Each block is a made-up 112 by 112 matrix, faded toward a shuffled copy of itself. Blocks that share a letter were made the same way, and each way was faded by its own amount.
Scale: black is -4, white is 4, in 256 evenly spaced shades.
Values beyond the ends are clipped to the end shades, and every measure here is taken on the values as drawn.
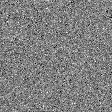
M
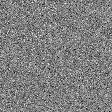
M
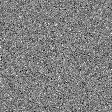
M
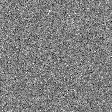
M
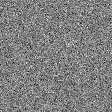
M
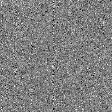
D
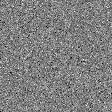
M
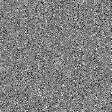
D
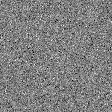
M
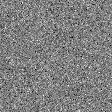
M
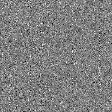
D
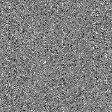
D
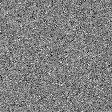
M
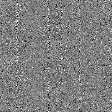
D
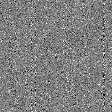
D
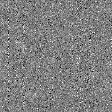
D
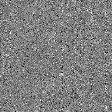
D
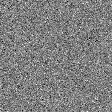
M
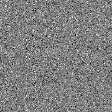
D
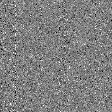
D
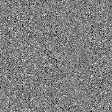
D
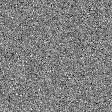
M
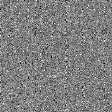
D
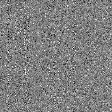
D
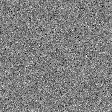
M
